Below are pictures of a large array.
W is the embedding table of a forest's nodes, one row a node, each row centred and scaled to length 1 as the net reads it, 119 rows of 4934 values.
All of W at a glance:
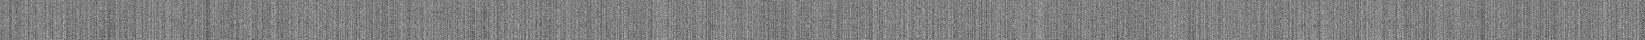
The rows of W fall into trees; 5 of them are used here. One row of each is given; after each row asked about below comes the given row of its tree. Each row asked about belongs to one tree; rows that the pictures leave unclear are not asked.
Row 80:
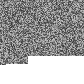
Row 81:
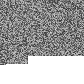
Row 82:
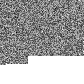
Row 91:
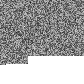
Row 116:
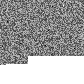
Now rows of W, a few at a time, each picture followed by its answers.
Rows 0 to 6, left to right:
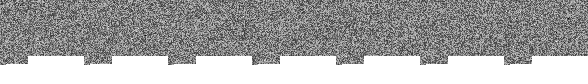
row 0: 80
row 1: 91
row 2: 81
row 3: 81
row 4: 80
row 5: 116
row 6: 116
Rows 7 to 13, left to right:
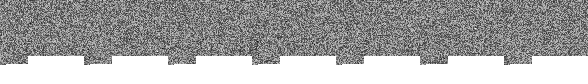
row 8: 81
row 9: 80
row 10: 116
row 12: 116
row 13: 81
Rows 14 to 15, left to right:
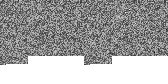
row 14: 81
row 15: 81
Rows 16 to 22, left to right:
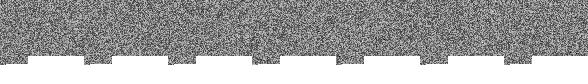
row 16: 80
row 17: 91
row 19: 116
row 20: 81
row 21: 82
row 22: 116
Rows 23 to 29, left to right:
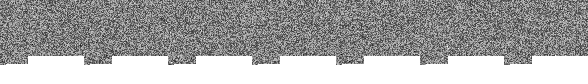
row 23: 81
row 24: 116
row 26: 116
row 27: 116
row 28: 81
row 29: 80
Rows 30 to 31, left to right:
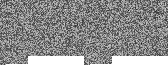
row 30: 82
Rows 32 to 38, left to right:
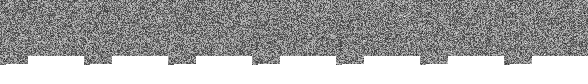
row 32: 80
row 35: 116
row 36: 116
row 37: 82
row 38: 82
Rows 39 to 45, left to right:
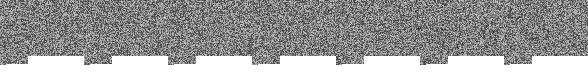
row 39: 116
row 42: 80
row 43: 81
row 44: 116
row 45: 82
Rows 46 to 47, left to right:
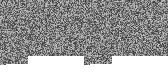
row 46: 116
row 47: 80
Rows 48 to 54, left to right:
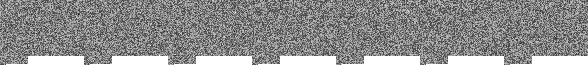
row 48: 80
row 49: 82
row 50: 91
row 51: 80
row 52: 82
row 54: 116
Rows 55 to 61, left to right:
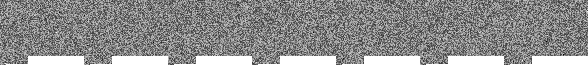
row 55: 116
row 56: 91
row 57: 80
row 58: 80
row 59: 81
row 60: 80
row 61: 81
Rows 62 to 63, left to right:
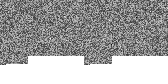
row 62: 80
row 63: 80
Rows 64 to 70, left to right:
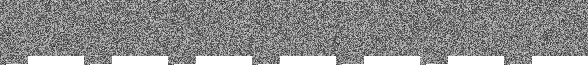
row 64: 91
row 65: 80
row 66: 80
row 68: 81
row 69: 80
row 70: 81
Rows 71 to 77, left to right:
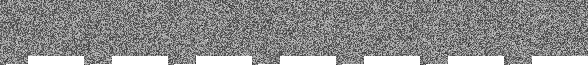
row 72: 116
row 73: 81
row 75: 81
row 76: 81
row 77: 81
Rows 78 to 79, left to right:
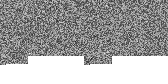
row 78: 91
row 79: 81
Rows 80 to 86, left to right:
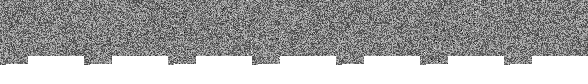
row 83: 81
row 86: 80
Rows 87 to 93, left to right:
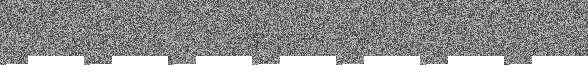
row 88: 116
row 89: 81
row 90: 116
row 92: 80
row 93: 80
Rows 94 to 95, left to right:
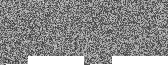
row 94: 116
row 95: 80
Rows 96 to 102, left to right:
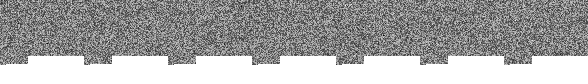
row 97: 80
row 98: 81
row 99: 80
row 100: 116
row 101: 80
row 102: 116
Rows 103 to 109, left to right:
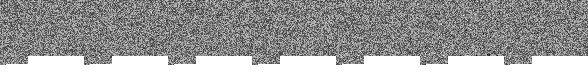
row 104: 82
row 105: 80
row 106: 80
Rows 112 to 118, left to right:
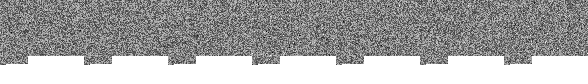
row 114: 116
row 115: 116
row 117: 80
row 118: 91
